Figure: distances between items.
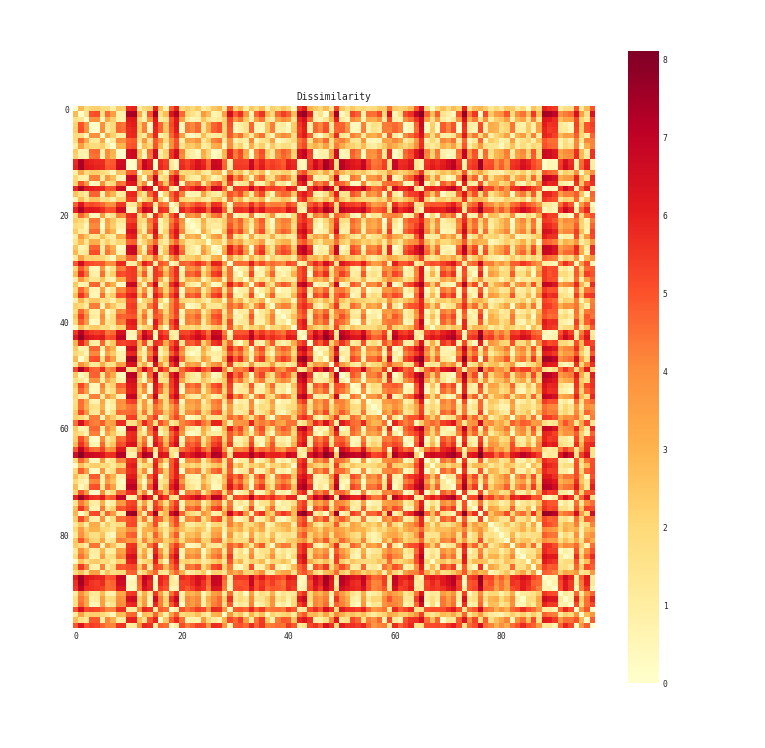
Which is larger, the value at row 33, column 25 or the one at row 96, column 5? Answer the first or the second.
the first
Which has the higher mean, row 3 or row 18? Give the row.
18
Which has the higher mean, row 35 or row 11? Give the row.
11
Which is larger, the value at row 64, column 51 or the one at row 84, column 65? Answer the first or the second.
the second
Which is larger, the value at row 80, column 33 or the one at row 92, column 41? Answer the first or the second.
the first
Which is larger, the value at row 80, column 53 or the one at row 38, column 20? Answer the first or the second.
the first
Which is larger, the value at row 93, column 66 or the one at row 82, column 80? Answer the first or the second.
the second
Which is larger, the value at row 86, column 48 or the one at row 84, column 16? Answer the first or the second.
the second
